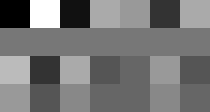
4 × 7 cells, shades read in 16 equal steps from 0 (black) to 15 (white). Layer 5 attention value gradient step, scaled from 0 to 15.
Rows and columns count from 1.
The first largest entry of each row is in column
2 1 1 1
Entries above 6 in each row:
4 7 3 3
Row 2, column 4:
7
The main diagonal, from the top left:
0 7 10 6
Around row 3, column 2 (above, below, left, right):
7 5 11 10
